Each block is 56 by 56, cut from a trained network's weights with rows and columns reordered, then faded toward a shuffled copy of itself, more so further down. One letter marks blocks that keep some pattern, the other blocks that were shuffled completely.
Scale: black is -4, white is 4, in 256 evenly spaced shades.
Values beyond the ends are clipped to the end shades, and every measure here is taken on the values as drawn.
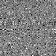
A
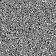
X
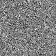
X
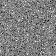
X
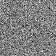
X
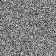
A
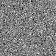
X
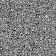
X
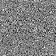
A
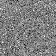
X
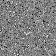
X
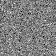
X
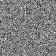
X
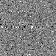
A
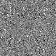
A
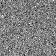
X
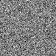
X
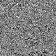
A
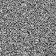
A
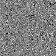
A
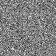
X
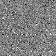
A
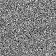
X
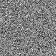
A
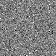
A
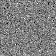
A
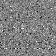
A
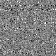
A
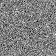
X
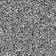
X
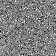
X
